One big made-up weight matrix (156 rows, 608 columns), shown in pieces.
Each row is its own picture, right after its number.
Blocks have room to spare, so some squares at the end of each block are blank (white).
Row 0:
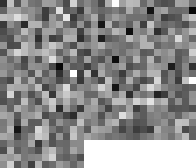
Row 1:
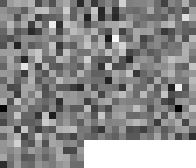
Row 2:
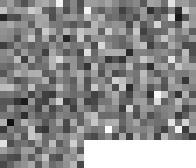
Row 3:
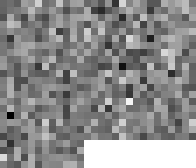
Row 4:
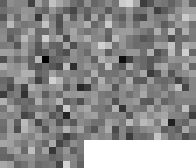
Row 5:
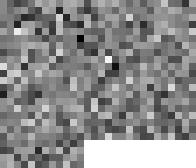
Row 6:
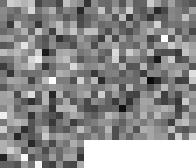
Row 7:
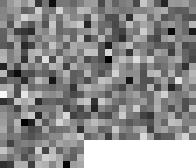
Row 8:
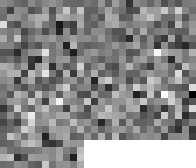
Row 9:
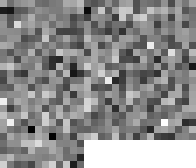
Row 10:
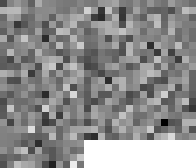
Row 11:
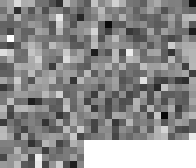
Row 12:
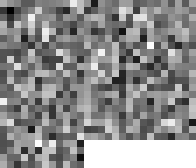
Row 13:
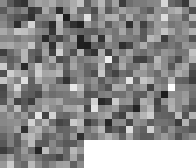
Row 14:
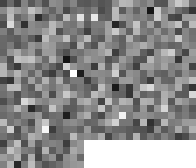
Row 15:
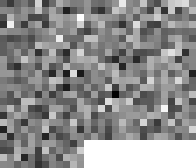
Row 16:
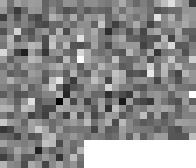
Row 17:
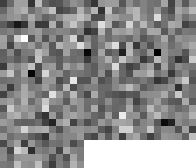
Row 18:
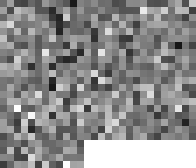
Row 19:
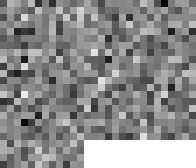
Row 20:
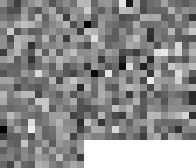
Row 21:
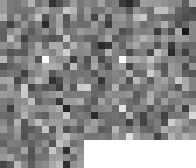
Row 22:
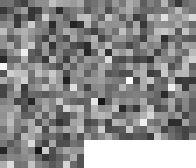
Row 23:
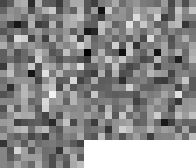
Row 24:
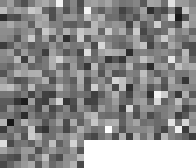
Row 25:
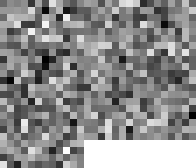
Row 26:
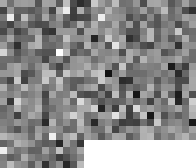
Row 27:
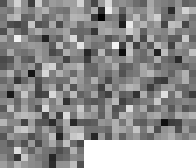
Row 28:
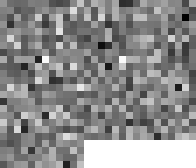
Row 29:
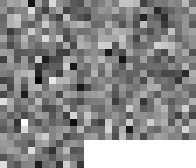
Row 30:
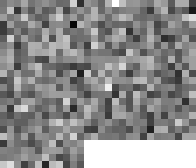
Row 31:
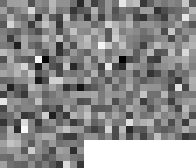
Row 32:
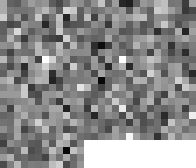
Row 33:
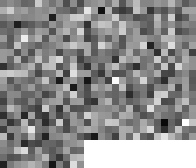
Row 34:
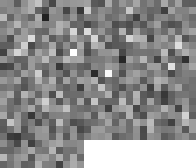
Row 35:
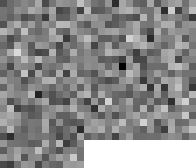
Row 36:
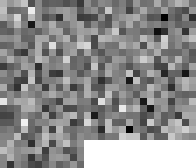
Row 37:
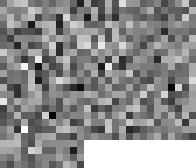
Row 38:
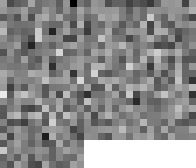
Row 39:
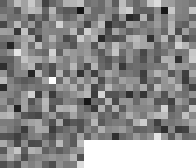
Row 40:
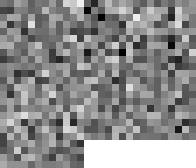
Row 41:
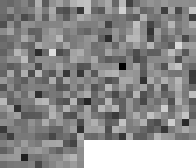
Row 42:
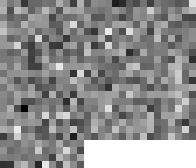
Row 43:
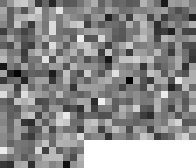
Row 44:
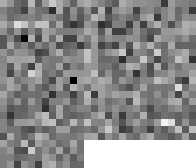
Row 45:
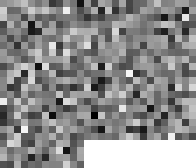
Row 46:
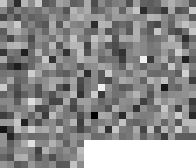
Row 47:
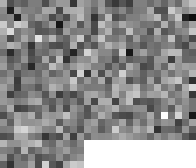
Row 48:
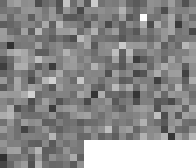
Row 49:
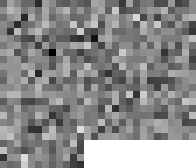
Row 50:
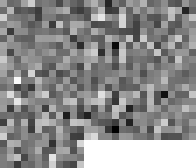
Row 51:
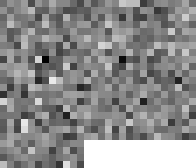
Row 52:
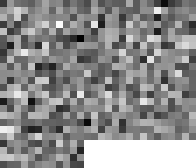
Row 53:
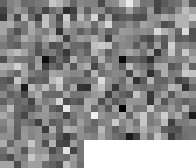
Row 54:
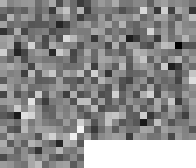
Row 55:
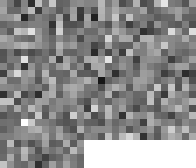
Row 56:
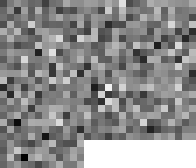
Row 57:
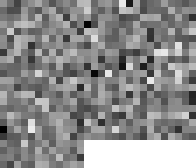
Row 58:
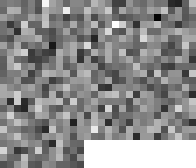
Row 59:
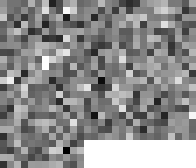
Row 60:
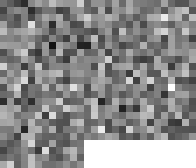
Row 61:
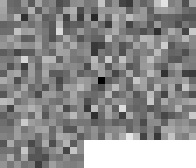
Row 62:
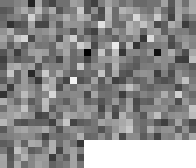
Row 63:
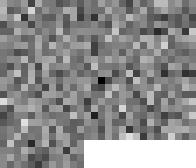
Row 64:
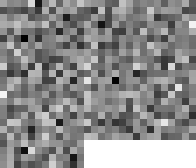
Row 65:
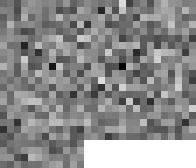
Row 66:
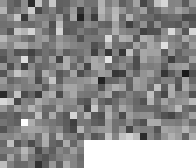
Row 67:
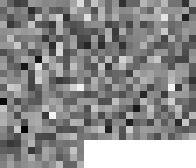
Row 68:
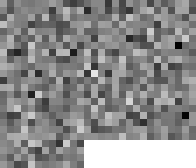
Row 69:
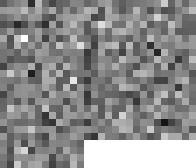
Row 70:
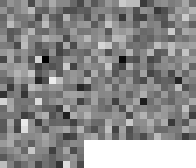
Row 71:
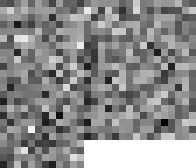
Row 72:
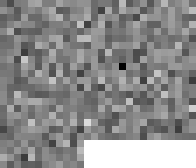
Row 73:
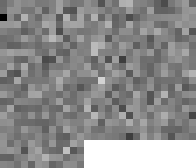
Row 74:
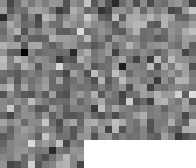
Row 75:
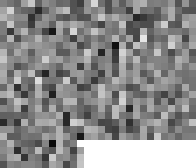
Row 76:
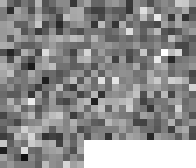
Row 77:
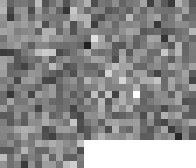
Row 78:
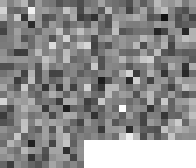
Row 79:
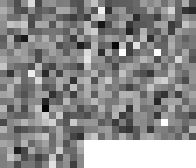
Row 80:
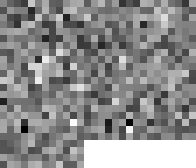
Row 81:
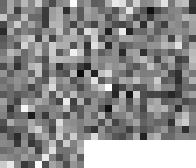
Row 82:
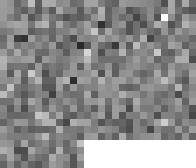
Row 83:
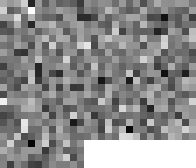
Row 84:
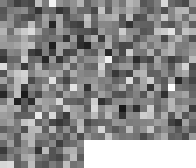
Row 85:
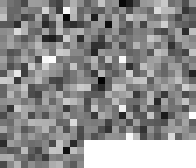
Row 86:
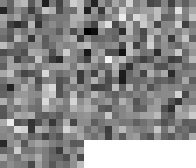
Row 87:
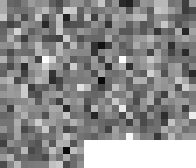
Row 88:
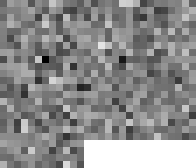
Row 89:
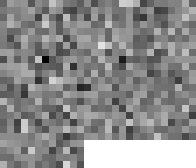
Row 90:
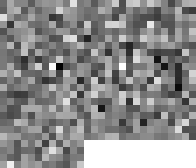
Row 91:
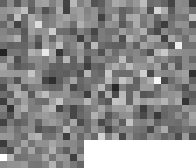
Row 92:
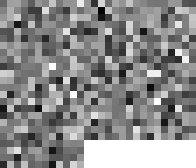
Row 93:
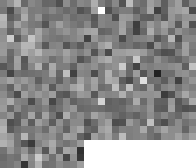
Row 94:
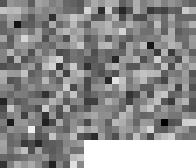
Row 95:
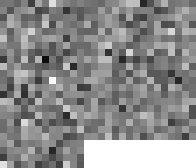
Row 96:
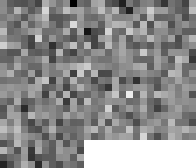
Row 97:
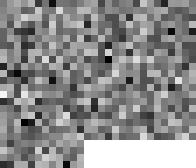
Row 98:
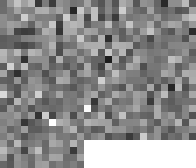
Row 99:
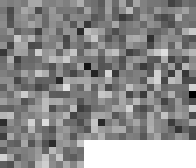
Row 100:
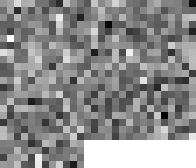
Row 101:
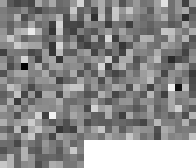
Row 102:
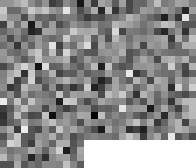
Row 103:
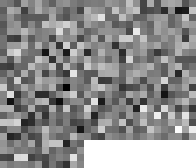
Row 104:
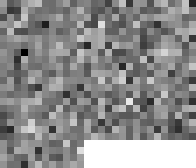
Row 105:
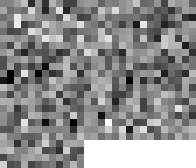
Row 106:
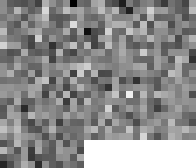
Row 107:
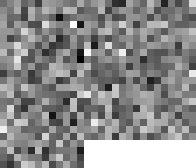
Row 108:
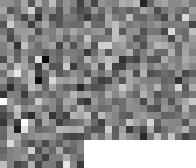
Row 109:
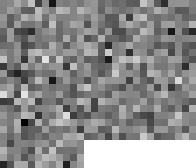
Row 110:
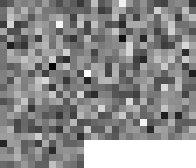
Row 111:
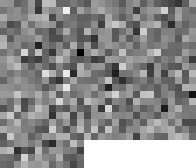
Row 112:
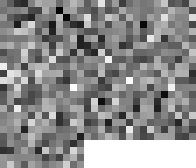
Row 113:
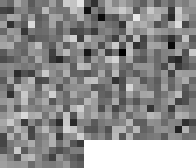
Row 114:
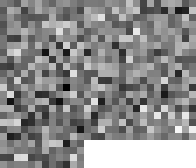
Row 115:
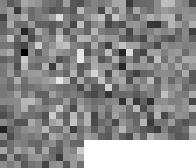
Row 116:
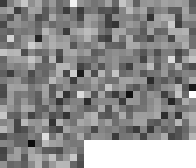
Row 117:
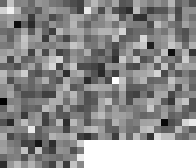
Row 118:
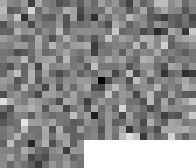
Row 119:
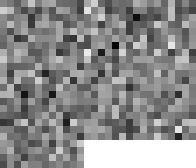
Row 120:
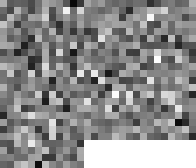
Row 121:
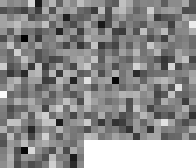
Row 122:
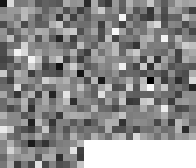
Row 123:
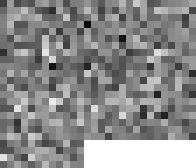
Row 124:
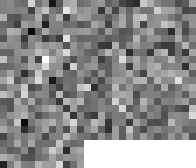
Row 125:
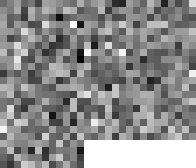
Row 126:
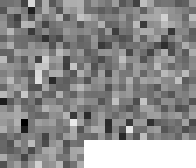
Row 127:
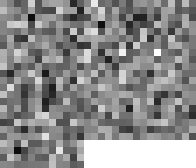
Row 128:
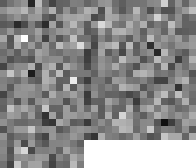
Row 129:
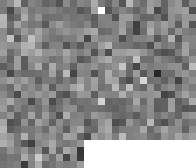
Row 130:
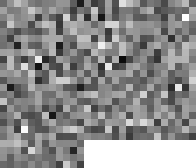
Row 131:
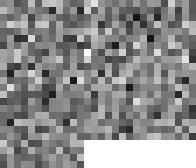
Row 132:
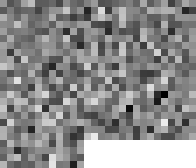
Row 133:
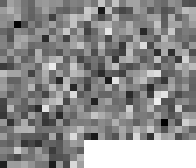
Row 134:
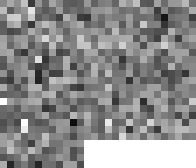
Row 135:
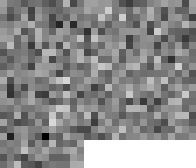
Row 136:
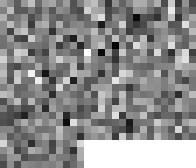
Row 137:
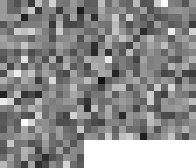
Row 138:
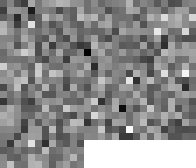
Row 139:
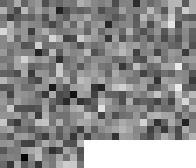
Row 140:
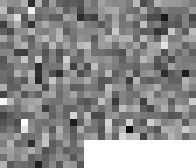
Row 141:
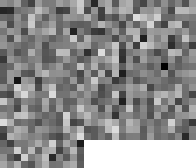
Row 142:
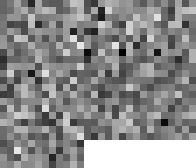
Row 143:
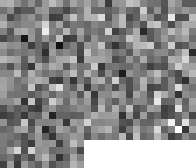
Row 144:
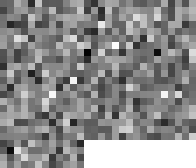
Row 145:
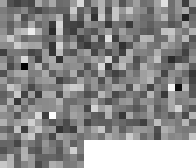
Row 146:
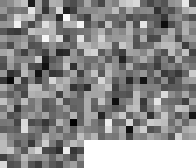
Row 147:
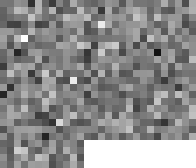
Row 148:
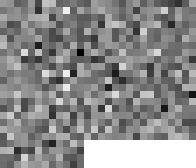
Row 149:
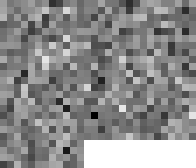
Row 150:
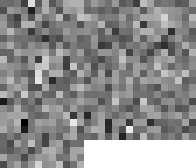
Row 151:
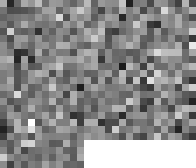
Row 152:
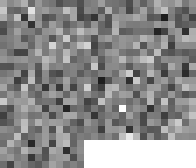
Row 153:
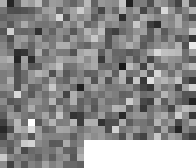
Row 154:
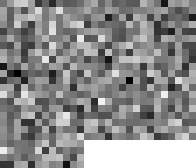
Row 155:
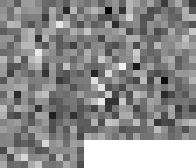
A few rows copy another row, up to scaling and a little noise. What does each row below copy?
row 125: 107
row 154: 43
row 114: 103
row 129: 93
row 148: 111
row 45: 102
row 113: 40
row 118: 63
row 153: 151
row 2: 24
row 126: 150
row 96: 106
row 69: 128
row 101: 145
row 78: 152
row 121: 64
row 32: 87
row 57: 20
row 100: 11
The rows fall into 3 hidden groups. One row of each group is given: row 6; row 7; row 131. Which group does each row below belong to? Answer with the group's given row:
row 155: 6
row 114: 6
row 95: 7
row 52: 6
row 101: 7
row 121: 131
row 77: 6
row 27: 131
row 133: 131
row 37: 7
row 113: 131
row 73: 7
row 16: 6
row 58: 6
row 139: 6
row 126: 7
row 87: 7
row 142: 131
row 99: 6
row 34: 6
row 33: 131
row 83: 7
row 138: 7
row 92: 131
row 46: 6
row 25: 7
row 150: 7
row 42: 6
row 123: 6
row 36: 7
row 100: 6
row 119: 131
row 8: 6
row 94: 131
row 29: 7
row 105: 7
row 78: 7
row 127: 131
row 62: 131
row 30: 6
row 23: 131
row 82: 131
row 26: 6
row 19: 7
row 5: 7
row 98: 7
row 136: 131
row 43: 7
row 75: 131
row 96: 6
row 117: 131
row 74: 6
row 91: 6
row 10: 131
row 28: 7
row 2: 131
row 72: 6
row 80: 7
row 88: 7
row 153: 6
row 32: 7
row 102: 7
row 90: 6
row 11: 6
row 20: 6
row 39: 6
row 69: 131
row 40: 131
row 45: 7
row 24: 131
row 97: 7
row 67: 7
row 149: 7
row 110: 6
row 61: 7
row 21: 7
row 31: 7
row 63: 7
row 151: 6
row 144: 131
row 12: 131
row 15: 6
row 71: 131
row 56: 6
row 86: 131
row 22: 7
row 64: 131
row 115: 6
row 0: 6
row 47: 6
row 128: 131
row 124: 7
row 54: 6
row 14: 6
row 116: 6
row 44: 131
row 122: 6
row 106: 6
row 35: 6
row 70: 7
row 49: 6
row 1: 7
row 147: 131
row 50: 131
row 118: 7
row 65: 6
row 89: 7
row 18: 6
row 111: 6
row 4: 7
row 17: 131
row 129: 6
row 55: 7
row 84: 7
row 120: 6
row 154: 7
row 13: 7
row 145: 7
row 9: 131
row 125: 6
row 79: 131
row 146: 7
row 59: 7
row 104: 6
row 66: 7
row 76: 6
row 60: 7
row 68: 6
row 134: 7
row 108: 7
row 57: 6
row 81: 6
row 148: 6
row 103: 6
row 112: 7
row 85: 7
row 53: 7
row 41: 6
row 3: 6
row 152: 7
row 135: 6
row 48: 6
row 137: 7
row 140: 7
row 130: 7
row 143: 131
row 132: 131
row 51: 7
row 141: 131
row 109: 7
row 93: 6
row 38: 6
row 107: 6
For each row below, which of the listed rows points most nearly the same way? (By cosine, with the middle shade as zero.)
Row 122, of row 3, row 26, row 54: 26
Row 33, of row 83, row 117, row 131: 117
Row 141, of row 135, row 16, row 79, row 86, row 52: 86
